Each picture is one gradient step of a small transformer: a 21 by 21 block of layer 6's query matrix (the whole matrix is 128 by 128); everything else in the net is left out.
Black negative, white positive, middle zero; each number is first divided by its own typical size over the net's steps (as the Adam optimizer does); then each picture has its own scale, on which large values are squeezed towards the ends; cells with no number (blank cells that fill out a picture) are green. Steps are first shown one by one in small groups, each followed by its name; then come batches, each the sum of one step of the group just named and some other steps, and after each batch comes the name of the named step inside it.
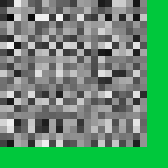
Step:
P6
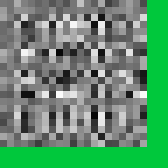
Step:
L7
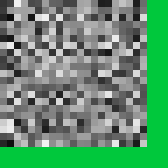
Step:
P6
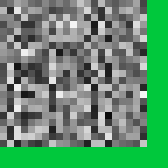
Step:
L7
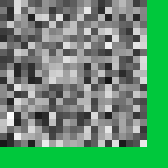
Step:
P6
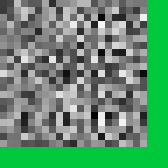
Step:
L7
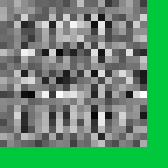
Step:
L7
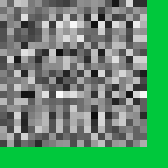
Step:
L7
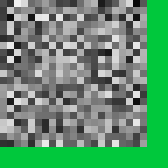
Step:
P6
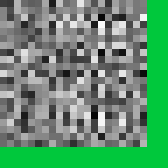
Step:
L7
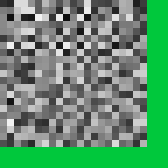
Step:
P6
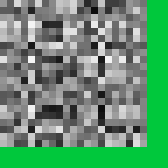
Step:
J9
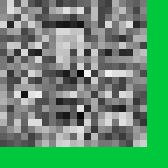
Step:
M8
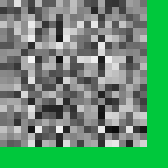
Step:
J9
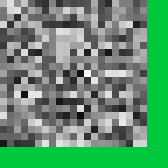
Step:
M8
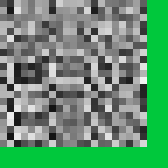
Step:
J9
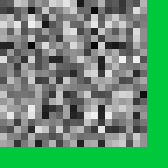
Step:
J9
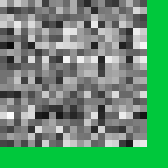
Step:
J9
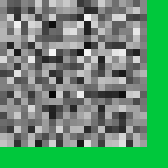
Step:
J9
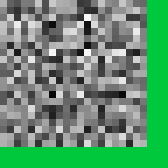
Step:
J9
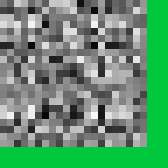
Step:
J9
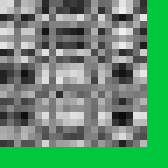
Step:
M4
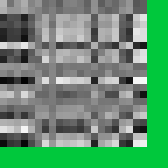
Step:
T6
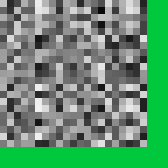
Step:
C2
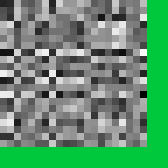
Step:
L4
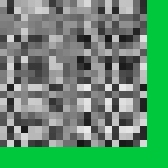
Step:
C2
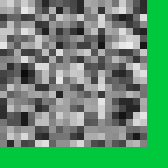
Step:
M4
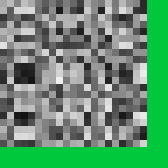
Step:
M4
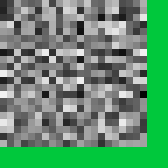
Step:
L4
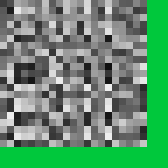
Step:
L4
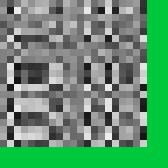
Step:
C2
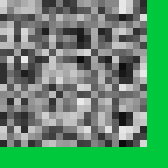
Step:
M4
